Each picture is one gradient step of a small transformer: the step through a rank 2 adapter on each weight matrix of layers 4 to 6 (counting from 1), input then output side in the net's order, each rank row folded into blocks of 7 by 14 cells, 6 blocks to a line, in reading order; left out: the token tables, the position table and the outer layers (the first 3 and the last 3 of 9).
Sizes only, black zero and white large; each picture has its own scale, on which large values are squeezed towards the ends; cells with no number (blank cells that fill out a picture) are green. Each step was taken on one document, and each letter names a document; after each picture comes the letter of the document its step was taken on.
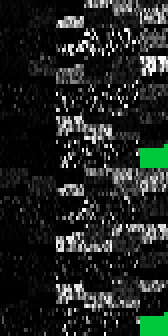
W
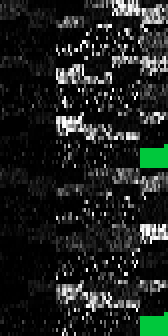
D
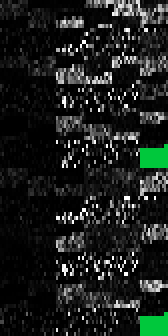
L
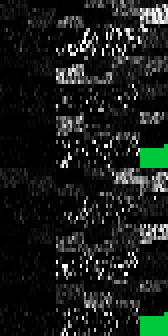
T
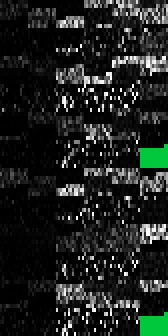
D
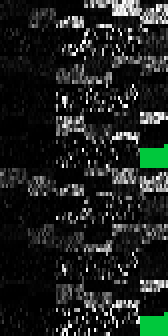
T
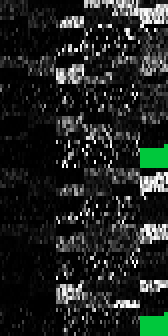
D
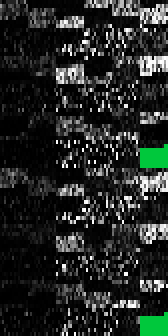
T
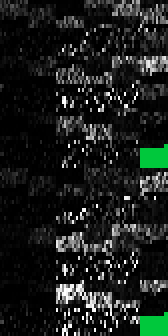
L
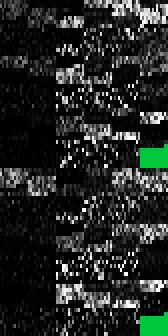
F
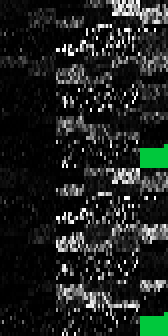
L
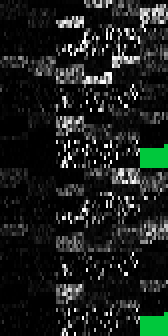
T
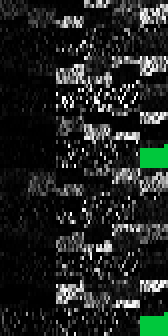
F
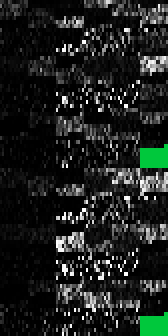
L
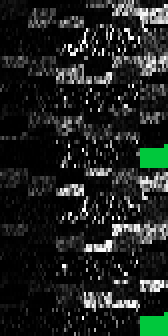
T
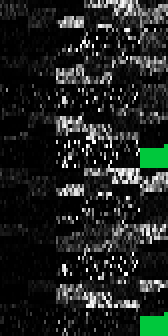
D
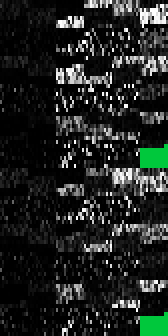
W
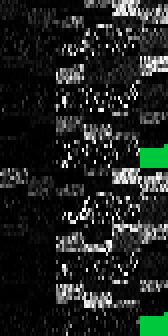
T
